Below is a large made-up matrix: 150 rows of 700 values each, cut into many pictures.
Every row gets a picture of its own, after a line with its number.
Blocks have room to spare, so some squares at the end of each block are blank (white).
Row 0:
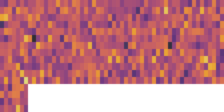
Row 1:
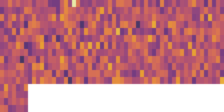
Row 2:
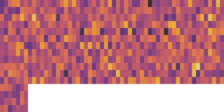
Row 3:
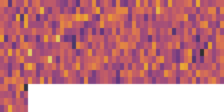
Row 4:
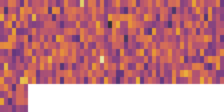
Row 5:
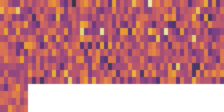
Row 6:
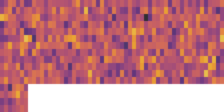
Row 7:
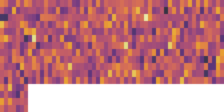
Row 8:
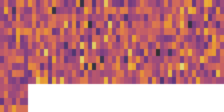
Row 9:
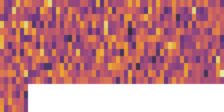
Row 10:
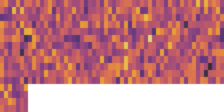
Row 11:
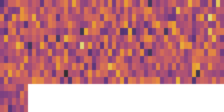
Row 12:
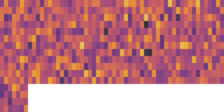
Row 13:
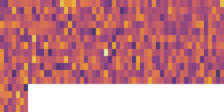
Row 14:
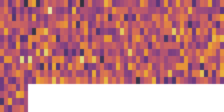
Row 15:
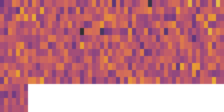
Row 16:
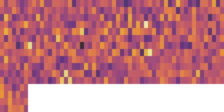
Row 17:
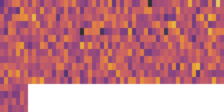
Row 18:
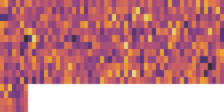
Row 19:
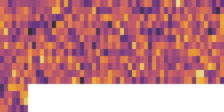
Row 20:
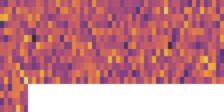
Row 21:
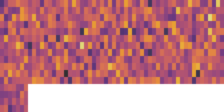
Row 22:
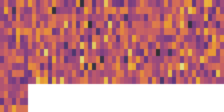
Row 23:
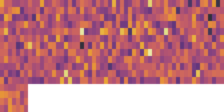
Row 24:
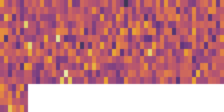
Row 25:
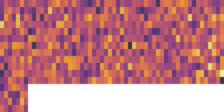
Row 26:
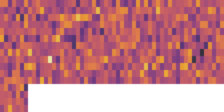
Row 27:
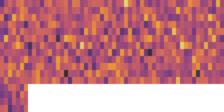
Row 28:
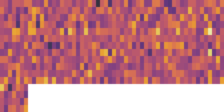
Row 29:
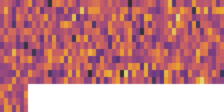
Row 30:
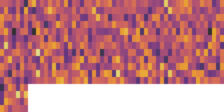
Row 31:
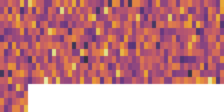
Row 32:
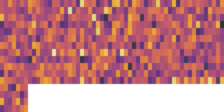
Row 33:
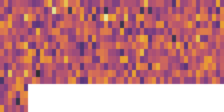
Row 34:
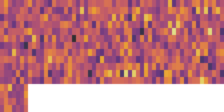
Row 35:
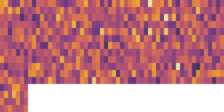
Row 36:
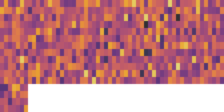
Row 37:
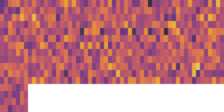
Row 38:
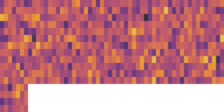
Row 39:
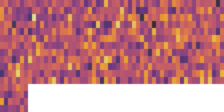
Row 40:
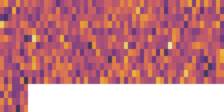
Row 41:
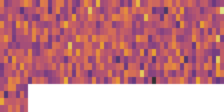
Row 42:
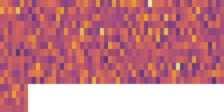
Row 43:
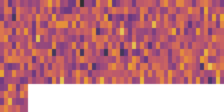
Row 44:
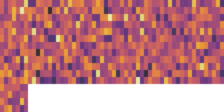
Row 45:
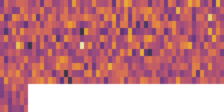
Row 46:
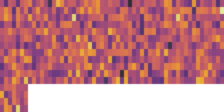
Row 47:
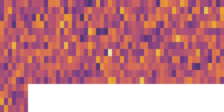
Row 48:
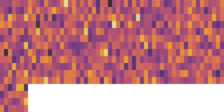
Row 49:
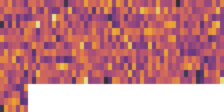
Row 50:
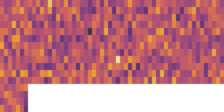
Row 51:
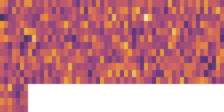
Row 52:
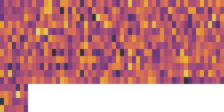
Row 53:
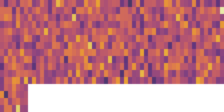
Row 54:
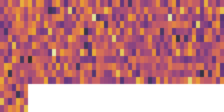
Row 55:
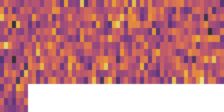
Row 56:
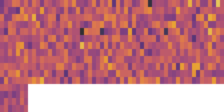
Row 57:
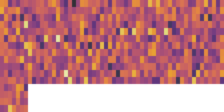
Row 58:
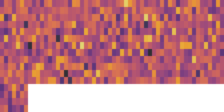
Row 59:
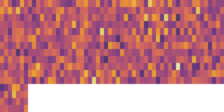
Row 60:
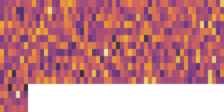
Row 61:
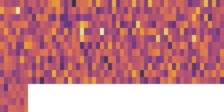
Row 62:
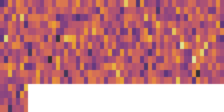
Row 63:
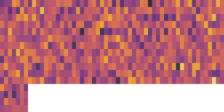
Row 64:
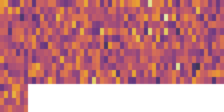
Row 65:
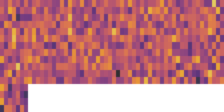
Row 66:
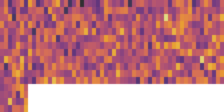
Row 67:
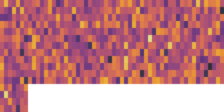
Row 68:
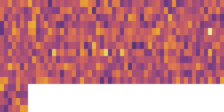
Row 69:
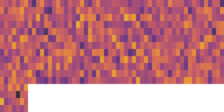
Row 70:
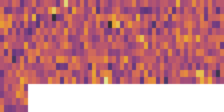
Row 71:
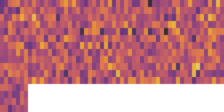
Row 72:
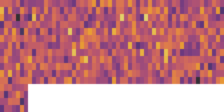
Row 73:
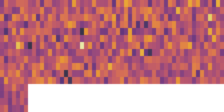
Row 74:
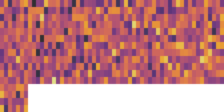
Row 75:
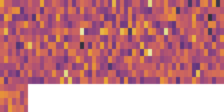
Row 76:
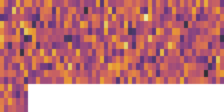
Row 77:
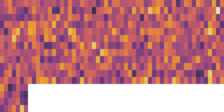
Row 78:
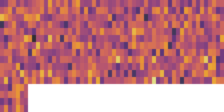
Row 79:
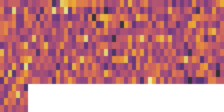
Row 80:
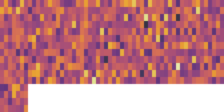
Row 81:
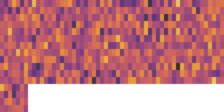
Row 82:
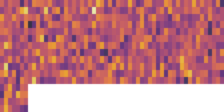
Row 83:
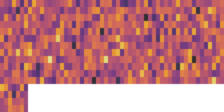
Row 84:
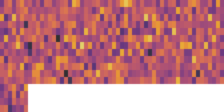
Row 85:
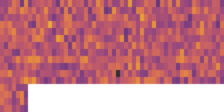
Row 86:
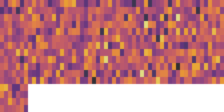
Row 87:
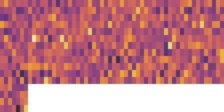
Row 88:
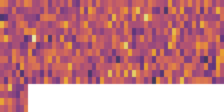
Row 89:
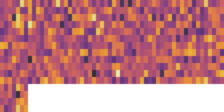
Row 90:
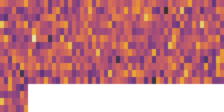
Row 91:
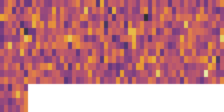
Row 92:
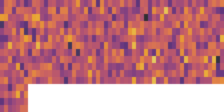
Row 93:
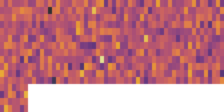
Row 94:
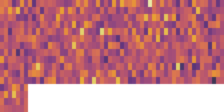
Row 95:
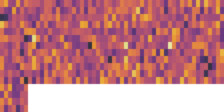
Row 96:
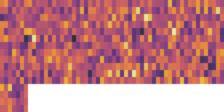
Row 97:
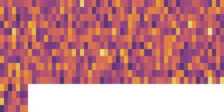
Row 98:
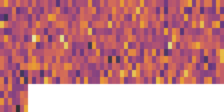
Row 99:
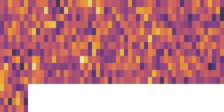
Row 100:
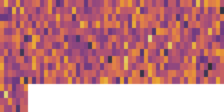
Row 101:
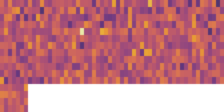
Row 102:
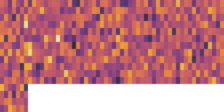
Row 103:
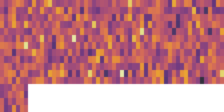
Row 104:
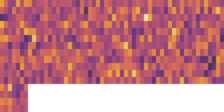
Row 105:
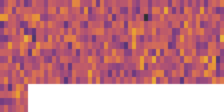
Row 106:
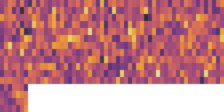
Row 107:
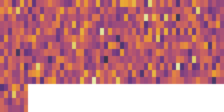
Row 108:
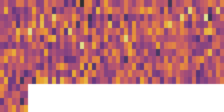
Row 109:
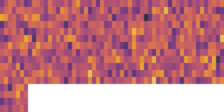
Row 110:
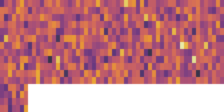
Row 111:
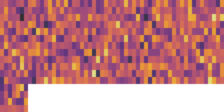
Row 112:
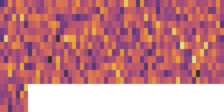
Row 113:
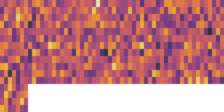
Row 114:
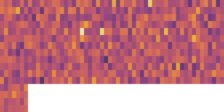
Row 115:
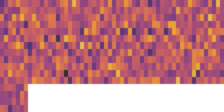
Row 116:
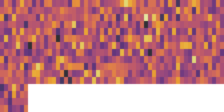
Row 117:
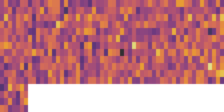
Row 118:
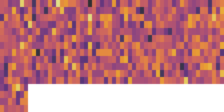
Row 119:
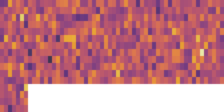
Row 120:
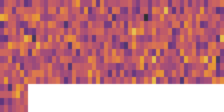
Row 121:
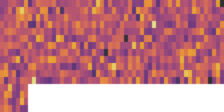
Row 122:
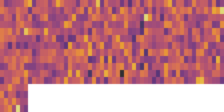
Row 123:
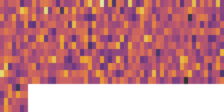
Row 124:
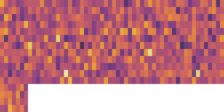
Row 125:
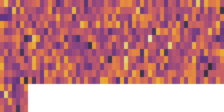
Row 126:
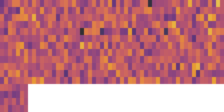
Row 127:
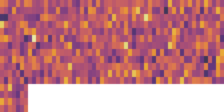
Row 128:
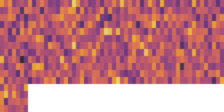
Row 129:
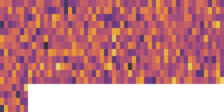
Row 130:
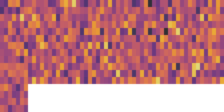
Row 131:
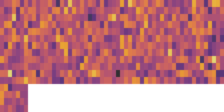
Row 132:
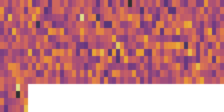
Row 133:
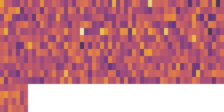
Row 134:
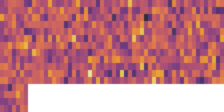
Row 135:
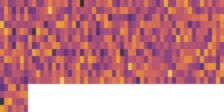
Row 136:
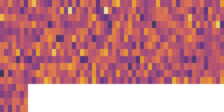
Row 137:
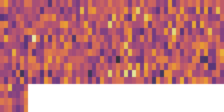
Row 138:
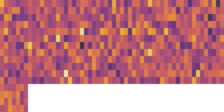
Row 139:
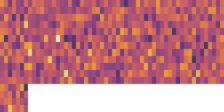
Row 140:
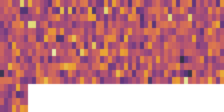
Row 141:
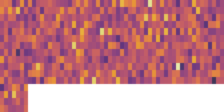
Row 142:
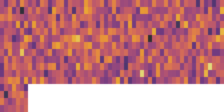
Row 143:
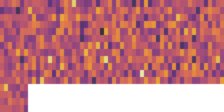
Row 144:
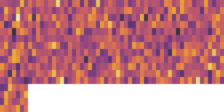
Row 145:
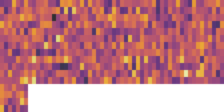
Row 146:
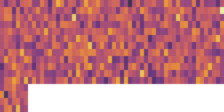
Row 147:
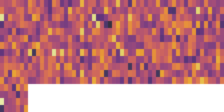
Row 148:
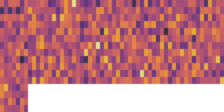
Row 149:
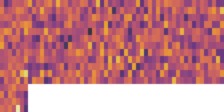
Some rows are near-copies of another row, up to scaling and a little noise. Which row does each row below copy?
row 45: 73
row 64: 35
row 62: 112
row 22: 8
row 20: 0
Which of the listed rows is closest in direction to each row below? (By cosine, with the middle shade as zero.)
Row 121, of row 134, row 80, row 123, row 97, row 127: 123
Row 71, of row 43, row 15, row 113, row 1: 15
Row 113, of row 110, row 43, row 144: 144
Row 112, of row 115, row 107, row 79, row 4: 115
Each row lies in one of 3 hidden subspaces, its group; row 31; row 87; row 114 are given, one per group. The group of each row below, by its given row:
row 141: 114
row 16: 114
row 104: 87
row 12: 114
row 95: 87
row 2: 114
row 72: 31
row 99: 31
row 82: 31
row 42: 114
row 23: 114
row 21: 114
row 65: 31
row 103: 87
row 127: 87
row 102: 114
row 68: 31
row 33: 31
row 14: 31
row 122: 87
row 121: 31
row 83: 114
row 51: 87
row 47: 31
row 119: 114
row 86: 114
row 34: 87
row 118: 31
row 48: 31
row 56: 114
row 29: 87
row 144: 31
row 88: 87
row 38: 87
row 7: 87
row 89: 31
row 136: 31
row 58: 114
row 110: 114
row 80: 114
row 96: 87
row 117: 31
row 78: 87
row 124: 114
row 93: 31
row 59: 114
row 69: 31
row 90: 87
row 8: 31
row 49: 31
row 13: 31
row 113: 31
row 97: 31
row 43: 31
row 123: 31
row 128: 114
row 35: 114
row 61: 114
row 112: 114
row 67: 87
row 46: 87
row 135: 31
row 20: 87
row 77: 31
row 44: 31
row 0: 87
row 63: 114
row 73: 114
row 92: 87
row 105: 87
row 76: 87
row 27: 114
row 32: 31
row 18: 87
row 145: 31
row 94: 114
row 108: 31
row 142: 87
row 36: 114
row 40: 87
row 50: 87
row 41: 87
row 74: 31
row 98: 87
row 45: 114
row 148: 114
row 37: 114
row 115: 114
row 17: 114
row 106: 87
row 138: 114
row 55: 31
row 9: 87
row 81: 114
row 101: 114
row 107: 114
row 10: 87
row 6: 87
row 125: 87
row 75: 114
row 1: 114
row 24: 114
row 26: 114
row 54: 31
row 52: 31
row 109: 87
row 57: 114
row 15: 114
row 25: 31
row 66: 31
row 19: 31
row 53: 87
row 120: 87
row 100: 87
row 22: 31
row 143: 114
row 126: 114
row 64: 114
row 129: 31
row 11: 114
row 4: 31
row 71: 114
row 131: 31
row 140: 31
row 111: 31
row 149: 87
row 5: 114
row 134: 87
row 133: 114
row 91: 87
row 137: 87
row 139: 114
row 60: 31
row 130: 114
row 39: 31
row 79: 31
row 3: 114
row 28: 31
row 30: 31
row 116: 114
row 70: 31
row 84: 114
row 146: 87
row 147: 31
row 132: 31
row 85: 31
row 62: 114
